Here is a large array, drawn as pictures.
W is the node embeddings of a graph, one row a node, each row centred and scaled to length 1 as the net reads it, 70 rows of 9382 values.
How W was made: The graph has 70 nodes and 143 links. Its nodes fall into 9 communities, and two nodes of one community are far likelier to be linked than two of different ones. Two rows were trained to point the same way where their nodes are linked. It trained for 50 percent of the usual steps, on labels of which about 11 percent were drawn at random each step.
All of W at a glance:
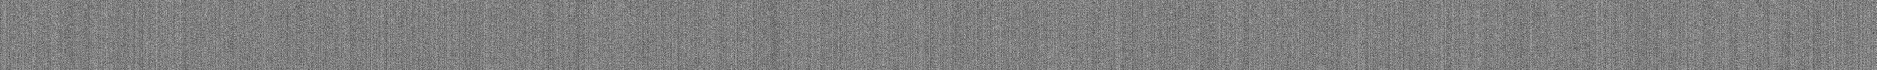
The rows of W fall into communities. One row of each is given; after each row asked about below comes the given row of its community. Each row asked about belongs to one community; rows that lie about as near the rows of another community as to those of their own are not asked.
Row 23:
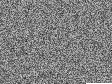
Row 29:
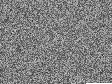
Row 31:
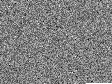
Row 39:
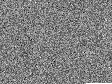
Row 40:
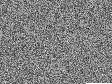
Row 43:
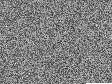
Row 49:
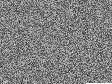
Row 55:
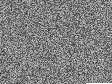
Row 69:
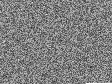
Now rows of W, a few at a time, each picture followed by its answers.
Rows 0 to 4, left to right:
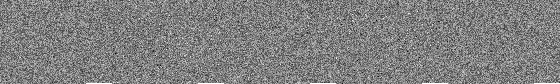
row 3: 69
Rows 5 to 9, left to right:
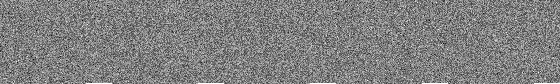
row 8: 49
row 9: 69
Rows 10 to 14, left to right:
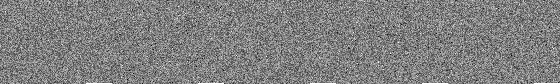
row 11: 49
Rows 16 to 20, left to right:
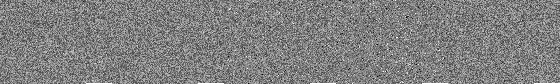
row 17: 31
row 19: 39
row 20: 29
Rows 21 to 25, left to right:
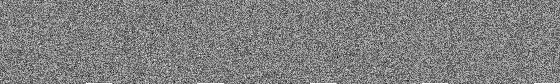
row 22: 40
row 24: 43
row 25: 49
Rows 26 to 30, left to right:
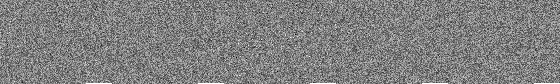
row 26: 31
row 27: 39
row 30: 39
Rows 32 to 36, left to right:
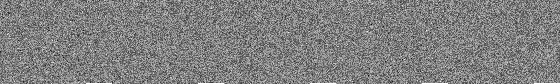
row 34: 29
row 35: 40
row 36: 29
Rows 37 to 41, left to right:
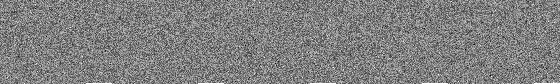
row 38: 29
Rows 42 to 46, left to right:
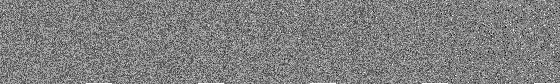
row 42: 31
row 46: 23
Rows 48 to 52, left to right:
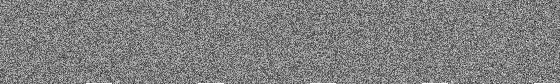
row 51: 69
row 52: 49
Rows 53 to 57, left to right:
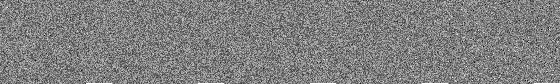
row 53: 55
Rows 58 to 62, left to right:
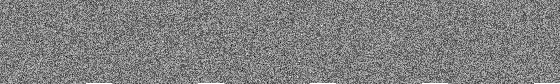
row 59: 31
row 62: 23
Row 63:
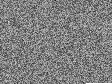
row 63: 39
